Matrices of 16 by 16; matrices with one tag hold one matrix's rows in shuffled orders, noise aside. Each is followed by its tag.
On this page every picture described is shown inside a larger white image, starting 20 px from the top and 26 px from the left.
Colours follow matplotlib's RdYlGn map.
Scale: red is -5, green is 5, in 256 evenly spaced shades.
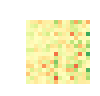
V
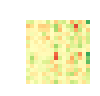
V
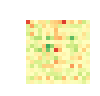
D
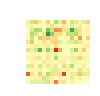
D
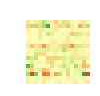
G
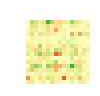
D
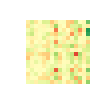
V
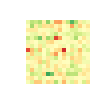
D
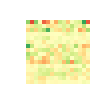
G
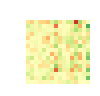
V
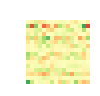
G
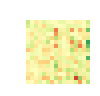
V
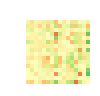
V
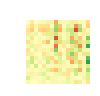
V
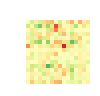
D
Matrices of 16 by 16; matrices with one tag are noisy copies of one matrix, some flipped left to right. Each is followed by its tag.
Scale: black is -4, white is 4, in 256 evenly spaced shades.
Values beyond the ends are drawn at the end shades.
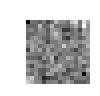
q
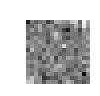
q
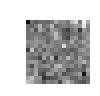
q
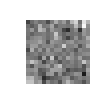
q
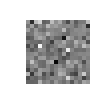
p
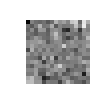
q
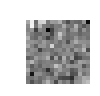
q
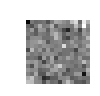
q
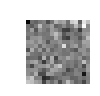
q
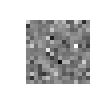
p
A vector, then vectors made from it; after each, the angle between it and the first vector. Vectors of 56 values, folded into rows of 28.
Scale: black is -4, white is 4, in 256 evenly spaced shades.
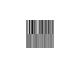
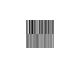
nearly parallel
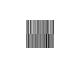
partly opposed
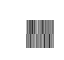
partly aligned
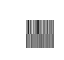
nearly opposite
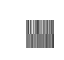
nearly opposite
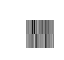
partly aligned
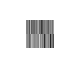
partly aligned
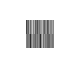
partly opposed
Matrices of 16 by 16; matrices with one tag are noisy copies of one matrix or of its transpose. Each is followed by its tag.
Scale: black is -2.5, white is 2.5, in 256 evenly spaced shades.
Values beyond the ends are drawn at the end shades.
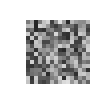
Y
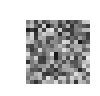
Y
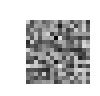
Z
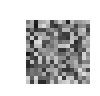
Y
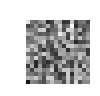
Z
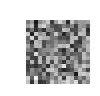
Y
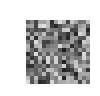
Y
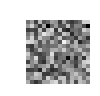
Y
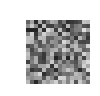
Y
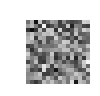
Y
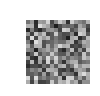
Y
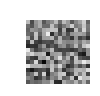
Z
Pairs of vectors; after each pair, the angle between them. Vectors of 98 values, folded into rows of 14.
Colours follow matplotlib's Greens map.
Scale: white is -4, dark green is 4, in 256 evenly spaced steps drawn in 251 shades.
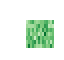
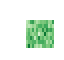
nearly parallel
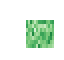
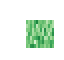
orthogonal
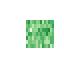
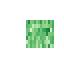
nearly parallel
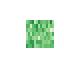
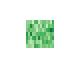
nearly opposite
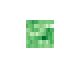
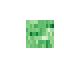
nearly opposite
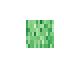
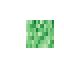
partly opposed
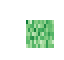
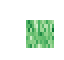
orthogonal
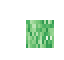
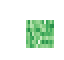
partly aligned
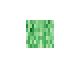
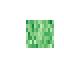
partly aligned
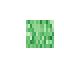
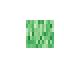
partly aligned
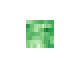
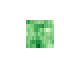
nearly opposite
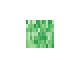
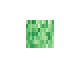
nearly opposite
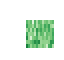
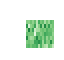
partly aligned
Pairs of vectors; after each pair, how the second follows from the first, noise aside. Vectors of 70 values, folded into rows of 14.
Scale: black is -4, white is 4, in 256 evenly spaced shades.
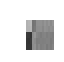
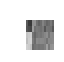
negated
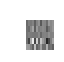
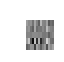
negated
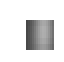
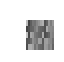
sign-scrambled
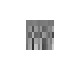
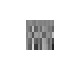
negated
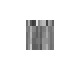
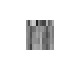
negated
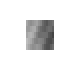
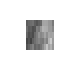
negated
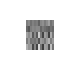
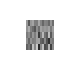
negated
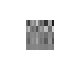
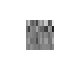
negated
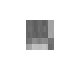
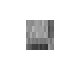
negated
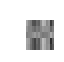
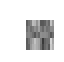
negated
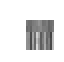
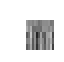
negated
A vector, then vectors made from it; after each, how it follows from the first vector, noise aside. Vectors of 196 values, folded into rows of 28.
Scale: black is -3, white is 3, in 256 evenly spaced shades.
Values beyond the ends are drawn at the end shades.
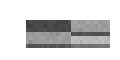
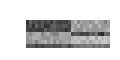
copied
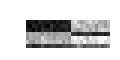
scaled up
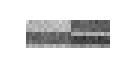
negated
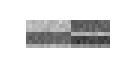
negated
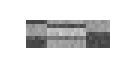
wrapped around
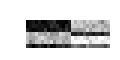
scaled up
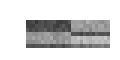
copied
